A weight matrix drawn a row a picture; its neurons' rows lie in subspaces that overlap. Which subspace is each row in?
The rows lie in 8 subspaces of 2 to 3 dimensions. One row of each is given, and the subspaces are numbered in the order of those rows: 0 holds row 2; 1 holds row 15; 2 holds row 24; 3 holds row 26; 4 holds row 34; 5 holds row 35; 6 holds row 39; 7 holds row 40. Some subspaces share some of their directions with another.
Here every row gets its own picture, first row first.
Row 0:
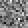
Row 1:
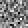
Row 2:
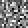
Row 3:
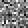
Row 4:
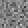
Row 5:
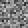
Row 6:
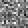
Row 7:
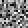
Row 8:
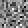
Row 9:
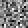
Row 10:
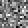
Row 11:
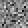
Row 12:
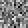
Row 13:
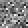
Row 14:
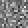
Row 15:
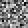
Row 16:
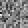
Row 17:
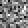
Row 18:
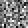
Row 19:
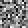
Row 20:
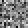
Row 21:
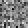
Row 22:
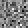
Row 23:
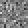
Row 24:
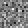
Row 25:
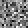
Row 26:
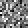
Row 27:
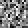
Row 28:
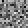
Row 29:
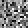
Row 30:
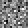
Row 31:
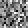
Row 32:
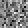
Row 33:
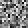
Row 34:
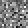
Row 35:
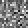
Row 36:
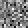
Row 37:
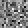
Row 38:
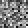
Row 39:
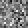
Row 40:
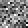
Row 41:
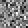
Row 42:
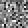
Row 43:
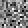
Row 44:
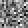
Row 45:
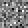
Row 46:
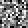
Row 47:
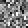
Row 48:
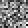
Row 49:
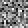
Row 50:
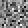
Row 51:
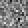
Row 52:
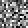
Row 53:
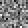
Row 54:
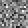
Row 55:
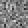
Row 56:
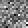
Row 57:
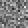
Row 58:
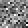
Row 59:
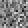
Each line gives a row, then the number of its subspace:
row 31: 6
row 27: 1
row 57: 6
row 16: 3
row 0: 6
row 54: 4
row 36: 0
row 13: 7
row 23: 3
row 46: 1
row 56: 7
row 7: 5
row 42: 3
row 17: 3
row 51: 6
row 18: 5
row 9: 5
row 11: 7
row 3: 2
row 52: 4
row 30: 4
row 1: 3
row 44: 1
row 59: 6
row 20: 5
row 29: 0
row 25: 4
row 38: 7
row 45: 2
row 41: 1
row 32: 6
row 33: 1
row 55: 3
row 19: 1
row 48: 7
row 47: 1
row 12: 0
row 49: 2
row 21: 5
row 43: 0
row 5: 1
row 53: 3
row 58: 7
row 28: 5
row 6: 2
